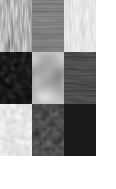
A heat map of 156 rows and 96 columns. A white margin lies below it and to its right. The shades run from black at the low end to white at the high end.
The table splits into 3 rows of 3 panels. Panel 1,1: high, streaked downward. Panel 1,2: middling, streaked across, faint in contrast. Panel 1,3: very high, streaked downward, faint in contrast. Panel 2,1: very low, blotchy, faint in contrast. Panel 2,2: high, smooth. Panel 2,3: low, streaked across, faint in contrast. Panel 3,1: very high, blotchy, faint in contrast. Panel 3,2: low, blotchy, faint in contrast. Panel 3,3: very low, flat.
